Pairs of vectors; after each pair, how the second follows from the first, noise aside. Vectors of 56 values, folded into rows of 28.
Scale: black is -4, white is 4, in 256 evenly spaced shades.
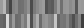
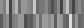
wrapped around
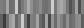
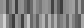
negated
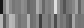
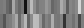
wrapped around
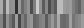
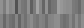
shrunk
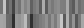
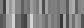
negated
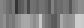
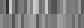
shuffled
